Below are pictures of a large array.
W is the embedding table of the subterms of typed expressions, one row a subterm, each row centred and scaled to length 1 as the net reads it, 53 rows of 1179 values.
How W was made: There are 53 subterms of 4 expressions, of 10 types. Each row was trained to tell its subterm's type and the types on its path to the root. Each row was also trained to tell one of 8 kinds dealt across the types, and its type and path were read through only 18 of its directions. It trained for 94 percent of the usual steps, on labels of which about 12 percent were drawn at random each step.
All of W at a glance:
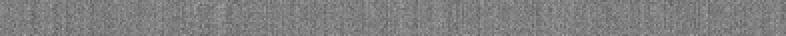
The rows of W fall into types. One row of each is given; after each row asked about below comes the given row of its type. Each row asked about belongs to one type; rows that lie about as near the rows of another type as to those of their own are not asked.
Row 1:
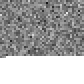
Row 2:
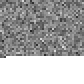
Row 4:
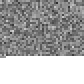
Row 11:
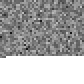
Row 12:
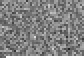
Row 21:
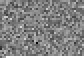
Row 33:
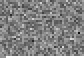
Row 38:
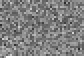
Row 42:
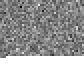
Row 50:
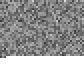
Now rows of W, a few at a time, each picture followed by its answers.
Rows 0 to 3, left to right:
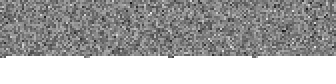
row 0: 21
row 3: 2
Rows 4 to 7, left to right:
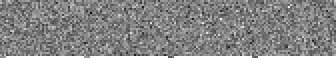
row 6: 42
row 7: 2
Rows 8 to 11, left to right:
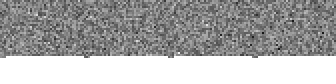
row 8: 11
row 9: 12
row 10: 21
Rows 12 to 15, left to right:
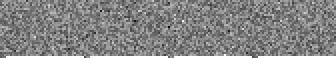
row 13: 21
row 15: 12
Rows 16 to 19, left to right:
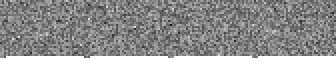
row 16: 33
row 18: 21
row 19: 11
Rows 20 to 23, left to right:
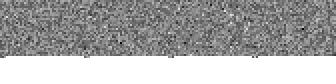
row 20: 12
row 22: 33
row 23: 42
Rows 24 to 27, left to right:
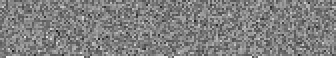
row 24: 11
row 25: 50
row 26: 4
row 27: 50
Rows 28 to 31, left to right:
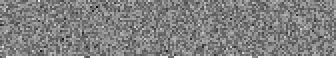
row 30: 42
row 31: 4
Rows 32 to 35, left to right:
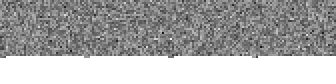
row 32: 11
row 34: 42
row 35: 33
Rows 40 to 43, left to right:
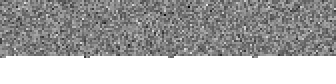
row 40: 1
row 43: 21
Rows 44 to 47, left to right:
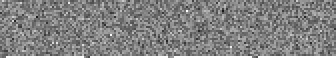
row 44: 11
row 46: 4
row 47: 38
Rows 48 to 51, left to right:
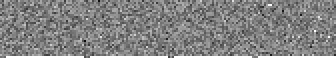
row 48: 33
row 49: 42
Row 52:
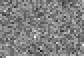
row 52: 1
